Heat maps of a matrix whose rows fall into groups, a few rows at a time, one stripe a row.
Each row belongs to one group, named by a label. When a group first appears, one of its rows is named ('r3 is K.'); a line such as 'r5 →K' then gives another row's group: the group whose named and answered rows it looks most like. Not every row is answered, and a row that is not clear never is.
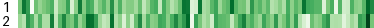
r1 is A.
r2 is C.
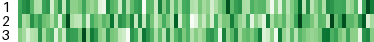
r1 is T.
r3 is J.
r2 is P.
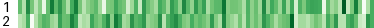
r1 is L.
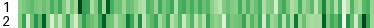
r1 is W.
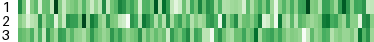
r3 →C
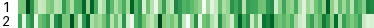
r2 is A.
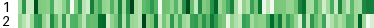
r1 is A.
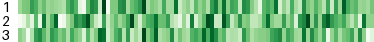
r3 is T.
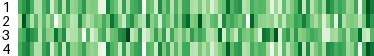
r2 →A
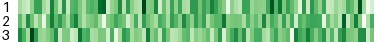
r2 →L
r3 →P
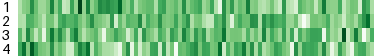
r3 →L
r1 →W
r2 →C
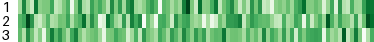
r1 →A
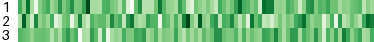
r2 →A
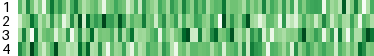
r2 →W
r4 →P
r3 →A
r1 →L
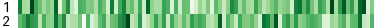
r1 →P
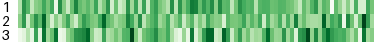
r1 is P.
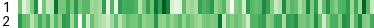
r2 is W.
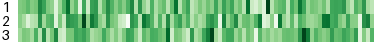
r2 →J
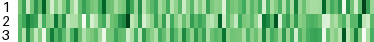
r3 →L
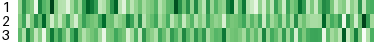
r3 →L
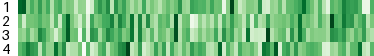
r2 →P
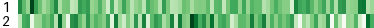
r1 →P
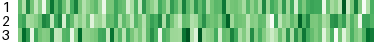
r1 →L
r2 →T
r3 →A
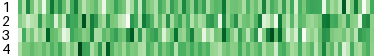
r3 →C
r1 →L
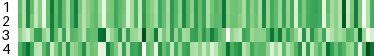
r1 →L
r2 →L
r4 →T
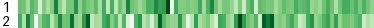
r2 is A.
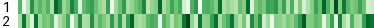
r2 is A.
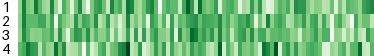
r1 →A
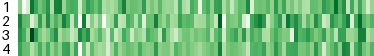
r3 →P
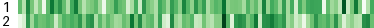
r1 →L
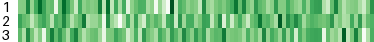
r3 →L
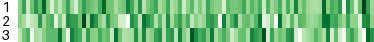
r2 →J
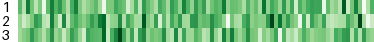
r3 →W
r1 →L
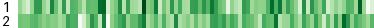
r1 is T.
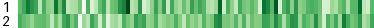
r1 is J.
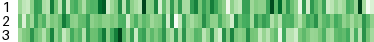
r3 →W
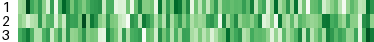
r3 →T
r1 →C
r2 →J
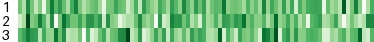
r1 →L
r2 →C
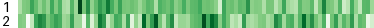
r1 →W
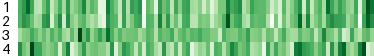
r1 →T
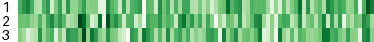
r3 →J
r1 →T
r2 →W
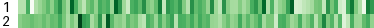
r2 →W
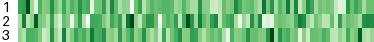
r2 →A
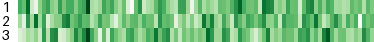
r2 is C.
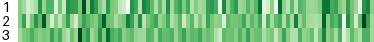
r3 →W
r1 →J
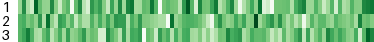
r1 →A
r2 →C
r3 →T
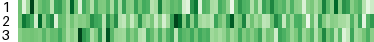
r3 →W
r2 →C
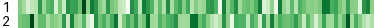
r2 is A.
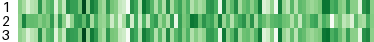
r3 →J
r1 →J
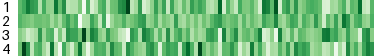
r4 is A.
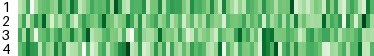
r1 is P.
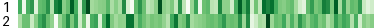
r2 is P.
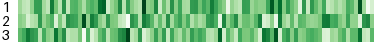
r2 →J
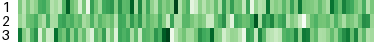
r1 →P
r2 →C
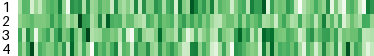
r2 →W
